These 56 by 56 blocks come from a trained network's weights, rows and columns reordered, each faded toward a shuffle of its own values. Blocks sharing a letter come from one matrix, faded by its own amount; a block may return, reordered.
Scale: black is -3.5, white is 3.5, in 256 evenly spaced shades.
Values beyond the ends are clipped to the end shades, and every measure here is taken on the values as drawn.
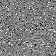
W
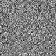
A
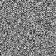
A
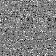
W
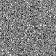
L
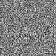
A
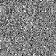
L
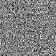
L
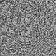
A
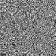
A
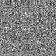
L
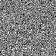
L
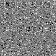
W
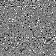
W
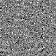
L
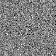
L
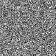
L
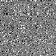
W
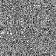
L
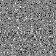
W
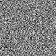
A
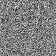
A
